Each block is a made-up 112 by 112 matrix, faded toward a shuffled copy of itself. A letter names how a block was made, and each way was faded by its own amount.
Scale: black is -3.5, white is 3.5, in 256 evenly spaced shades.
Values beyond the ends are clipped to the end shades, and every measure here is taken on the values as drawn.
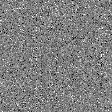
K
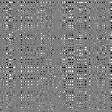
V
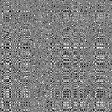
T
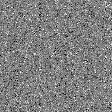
K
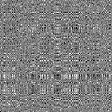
T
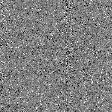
K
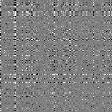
V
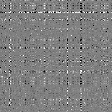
V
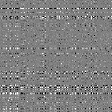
V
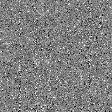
K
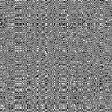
T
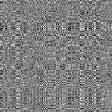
T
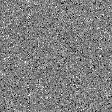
K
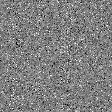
K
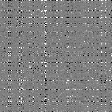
V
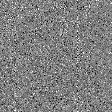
K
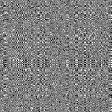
T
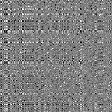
T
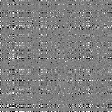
V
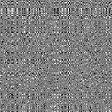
T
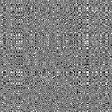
T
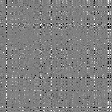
V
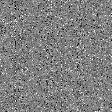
K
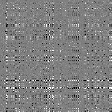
V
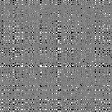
V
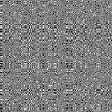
T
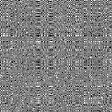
T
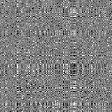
T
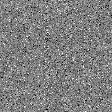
K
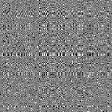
T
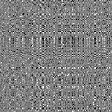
T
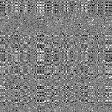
T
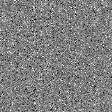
K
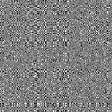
T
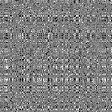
T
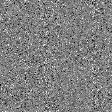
K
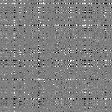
V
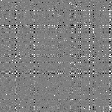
V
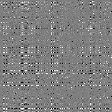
V
